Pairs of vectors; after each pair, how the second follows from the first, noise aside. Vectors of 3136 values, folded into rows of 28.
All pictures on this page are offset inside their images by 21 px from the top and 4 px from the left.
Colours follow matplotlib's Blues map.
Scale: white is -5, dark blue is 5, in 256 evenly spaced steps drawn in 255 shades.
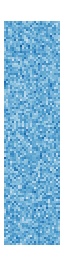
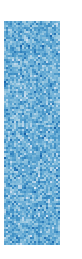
copied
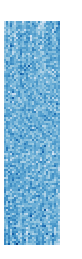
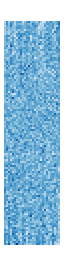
copied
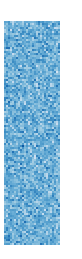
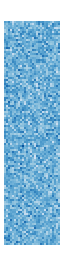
copied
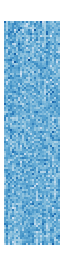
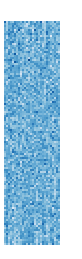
copied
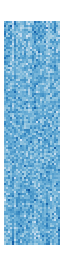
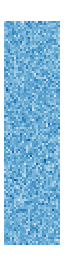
shuffled
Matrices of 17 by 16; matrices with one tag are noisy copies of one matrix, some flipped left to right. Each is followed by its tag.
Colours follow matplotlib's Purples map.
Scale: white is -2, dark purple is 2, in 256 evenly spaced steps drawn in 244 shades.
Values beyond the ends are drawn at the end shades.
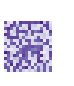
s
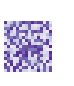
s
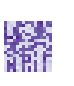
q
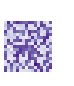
s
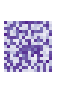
s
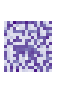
s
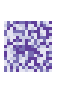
s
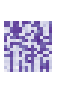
q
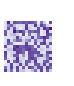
s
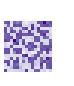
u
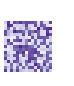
s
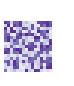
u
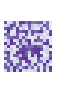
s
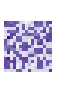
u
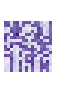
q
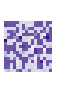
u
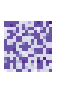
u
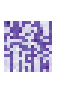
q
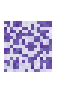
u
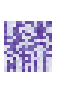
q
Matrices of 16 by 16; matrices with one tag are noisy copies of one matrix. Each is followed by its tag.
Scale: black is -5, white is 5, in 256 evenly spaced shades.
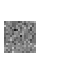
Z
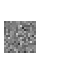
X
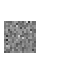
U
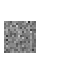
U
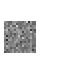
U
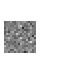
X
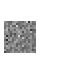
U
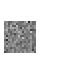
U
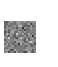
X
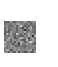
X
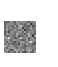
X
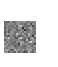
X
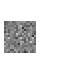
X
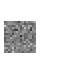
Z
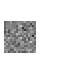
X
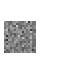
U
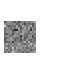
Z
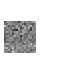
Z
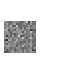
U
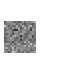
Z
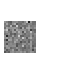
U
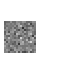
X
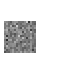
U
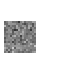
Z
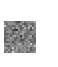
Z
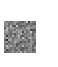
U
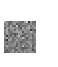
U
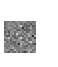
X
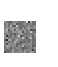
U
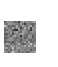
Z
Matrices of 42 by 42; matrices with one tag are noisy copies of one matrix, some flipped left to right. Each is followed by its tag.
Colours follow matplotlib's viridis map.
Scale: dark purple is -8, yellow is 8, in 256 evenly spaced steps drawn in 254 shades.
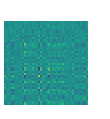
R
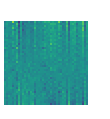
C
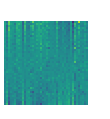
C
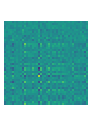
R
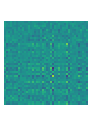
R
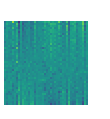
C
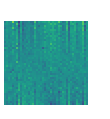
C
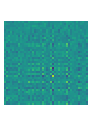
R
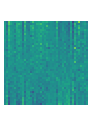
C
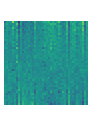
C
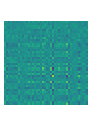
R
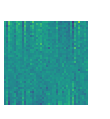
C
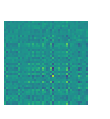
R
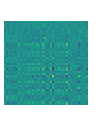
R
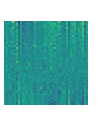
C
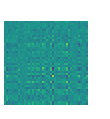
R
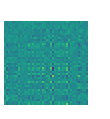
R
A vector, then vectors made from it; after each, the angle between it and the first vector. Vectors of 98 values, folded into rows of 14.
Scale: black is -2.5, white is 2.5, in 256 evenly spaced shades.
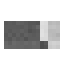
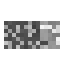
partly aligned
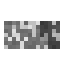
partly opposed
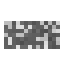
orthogonal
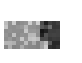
nearly opposite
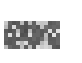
orthogonal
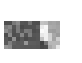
nearly parallel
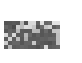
orthogonal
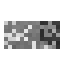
partly opposed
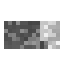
nearly parallel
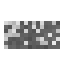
orthogonal
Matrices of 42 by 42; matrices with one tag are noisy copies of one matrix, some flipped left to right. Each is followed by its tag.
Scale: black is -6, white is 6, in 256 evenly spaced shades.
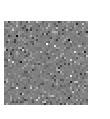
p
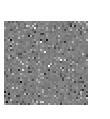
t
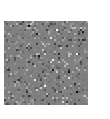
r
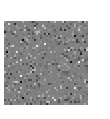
p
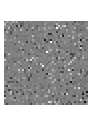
t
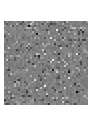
r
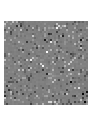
t
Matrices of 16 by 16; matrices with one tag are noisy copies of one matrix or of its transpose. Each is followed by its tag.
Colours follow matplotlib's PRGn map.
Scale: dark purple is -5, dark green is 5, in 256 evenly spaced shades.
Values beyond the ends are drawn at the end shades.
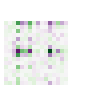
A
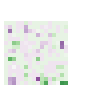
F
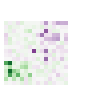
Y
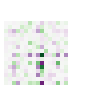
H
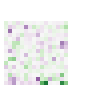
F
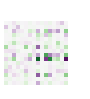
H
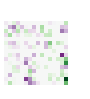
F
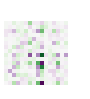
H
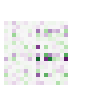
H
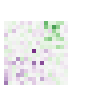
Y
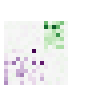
Y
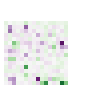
F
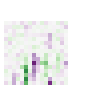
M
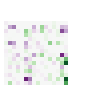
F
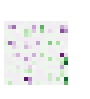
F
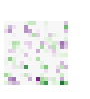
F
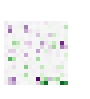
F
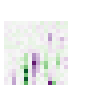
M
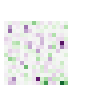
F
